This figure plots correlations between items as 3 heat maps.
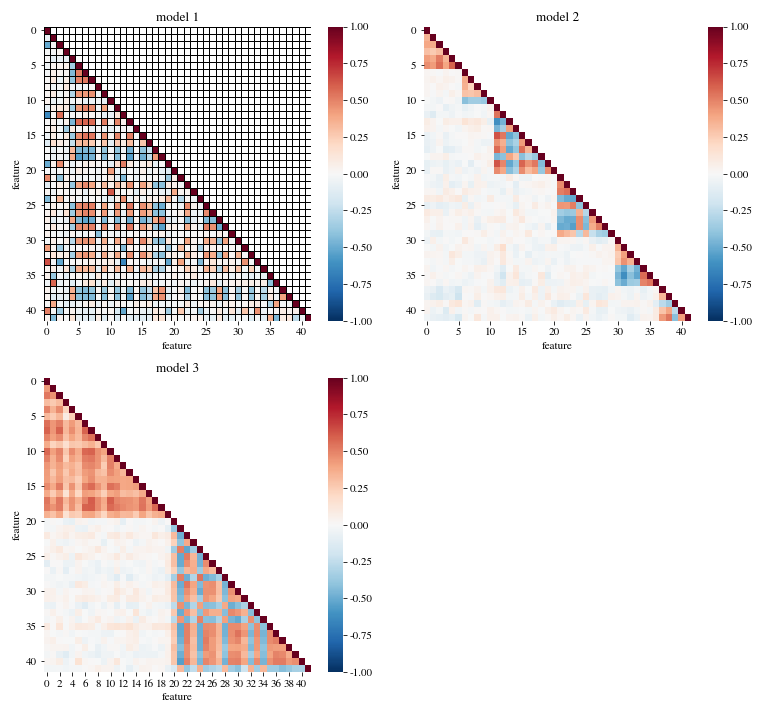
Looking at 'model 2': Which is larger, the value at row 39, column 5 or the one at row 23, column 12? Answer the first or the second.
the first
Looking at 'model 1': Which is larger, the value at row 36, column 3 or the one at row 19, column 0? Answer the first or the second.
the first
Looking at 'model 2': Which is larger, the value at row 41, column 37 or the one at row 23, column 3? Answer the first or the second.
the first
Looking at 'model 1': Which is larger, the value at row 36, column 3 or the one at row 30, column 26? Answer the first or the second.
the second
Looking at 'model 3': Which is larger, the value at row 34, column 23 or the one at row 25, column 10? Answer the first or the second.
the second
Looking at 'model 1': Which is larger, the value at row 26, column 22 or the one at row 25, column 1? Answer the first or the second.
the first
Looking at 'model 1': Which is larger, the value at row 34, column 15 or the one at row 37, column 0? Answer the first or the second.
the first
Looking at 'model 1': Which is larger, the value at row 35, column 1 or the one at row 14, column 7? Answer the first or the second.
the second
